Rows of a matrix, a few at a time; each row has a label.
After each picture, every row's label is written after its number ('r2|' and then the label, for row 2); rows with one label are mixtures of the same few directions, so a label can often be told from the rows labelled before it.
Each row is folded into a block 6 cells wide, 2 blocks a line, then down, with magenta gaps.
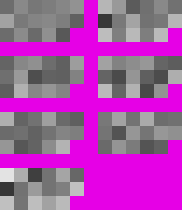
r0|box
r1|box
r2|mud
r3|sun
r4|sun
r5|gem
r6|box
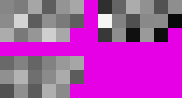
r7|gem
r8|box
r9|sun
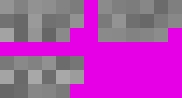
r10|sun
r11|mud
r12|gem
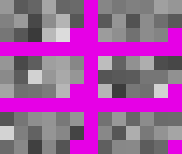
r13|sun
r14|gem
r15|mud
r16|sun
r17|box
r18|gem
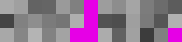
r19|box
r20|sun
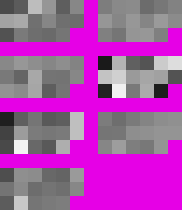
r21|box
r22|gem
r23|sun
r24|sun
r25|mud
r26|mud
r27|mud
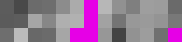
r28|mud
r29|mud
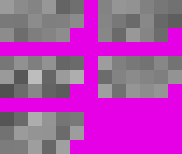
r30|sun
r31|mud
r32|gem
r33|box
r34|box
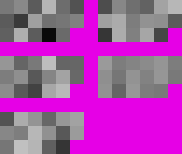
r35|gem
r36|sun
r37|sun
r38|mud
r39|sun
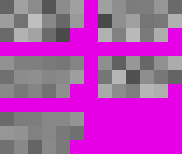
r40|sun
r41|box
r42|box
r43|gem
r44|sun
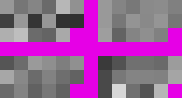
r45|gem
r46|mud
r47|box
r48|mud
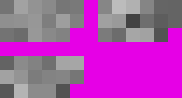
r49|gem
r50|mud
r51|sun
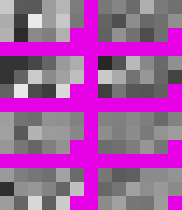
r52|mud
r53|gem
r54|mud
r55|box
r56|mud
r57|gem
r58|box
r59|mud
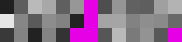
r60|box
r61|sun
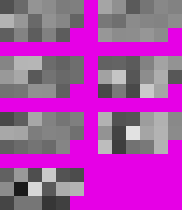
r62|box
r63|box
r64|mud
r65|sun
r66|box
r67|mud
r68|gem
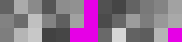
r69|sun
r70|mud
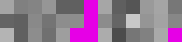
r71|sun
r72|mud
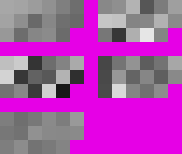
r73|mud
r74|gem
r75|box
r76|mud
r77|mud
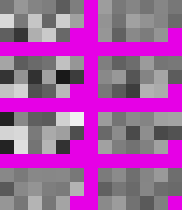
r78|gem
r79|mud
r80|gem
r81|sun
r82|sun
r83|gem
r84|box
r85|gem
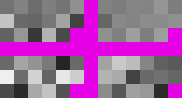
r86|box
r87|box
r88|gem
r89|mud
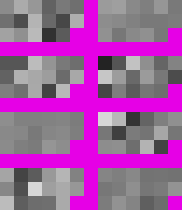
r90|sun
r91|mud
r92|box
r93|box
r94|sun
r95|box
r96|mud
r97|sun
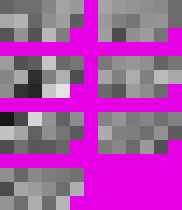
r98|sun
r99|mud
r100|sun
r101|gem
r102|box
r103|box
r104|box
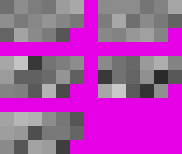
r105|sun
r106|gem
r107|box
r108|gem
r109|mud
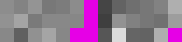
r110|gem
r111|mud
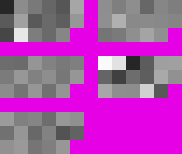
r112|mud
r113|gem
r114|box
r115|box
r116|gem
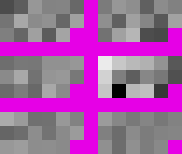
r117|box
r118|sun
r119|sun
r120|mud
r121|box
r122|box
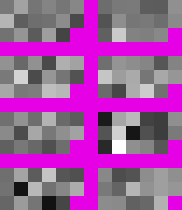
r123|box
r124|mud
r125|gem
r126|gem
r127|gem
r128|mud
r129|gem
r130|mud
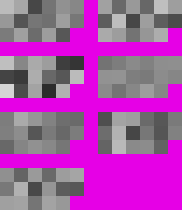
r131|box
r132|gem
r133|sun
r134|gem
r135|mud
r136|mud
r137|gem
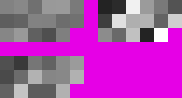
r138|gem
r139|box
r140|mud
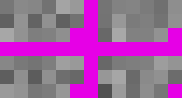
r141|gem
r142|mud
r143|gem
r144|sun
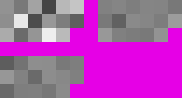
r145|gem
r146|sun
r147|box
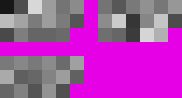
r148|box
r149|sun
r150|box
